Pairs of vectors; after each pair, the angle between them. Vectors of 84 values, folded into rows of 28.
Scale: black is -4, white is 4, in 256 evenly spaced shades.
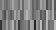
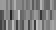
partly aligned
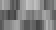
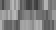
nearly opposite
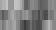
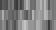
nearly opposite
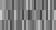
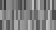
orthogonal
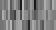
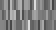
nearly opposite
